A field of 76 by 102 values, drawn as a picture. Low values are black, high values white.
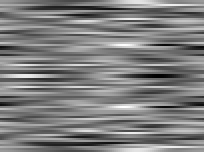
No overall slope runs across the table. The grain runs across in streaks. The middle right is the ninth with the lowest average. It is mirror symmetric from top to bottom.
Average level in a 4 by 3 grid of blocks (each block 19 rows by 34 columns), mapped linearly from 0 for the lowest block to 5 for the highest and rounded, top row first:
1 2 4 | 2 5 0 | 2 5 0 | 1 2 4
